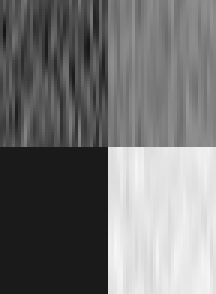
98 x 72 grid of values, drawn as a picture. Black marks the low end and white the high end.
It is made of 2 by 2 panels. Panel 1,1: low, streaked downward. Panel 1,2: middling, streaked downward, faint in contrast. Panel 2,1: very low, flat. Panel 2,2: very high, streaked downward, faint in contrast.
